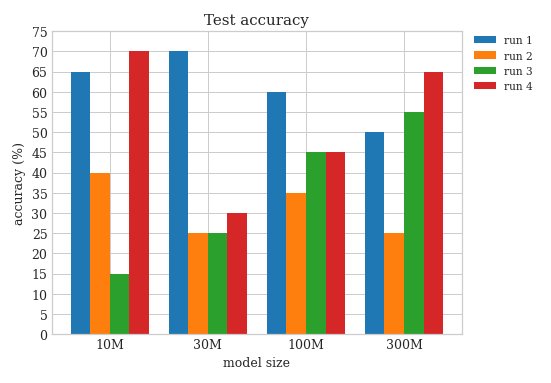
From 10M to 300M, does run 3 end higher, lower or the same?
higher
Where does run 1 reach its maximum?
30M
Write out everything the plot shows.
Title: Test accuracy
x-axis: model size, ticks 10M 30M 100M 300M
y-axis: accuracy (%), ticks 0 5 10 15 20 25 30 35 40 45 50 55 60 65 70 75
Legend: run 1, run 2, run 3, run 4
Values:
run 1: 65 70 60 50
run 2: 40 25 35 25
run 3: 15 25 45 55
run 4: 70 30 45 65
